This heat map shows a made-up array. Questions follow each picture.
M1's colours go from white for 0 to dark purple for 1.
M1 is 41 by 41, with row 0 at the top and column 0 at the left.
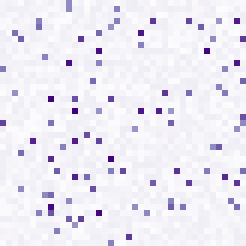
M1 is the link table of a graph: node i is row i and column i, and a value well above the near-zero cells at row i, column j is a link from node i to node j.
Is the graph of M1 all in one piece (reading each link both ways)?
no
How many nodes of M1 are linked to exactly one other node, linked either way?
1
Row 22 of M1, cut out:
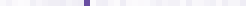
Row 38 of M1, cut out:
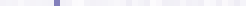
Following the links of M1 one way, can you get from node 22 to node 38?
no
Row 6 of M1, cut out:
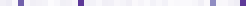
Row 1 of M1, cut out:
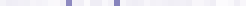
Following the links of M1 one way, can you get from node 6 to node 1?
no
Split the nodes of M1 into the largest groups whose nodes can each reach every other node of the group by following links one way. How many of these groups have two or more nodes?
2
